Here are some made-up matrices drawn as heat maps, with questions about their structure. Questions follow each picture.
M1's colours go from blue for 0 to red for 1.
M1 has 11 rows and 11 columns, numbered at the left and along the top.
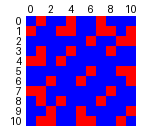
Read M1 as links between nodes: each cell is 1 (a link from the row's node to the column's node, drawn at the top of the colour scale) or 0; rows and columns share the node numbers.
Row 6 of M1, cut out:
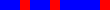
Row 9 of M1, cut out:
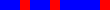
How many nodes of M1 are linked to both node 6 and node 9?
3
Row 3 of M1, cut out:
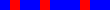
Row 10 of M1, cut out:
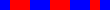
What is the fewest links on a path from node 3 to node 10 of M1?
2
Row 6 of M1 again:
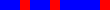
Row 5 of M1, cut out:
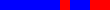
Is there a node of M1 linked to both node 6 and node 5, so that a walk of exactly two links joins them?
yes
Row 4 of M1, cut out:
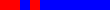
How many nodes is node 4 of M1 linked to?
3
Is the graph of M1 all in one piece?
yes
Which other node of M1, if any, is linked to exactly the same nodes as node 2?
node 5
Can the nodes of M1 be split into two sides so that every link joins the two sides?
no
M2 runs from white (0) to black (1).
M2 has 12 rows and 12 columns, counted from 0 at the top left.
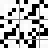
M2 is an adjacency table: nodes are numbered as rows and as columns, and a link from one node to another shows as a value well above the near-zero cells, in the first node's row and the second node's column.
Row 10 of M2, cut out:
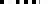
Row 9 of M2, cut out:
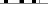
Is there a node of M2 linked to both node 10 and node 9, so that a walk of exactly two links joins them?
yes
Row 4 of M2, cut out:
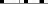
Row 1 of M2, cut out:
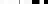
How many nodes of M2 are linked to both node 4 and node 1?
0
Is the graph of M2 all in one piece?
yes
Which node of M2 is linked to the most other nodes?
node 8
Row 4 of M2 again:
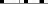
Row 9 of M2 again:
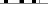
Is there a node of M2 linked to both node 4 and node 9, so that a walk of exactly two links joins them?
no
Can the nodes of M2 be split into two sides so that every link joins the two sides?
no
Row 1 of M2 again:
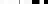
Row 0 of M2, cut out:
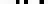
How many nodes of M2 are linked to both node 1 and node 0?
0
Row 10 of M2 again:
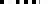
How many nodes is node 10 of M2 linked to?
4
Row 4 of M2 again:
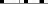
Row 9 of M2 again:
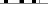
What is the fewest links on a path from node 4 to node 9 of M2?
3
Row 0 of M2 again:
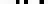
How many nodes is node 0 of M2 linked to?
3
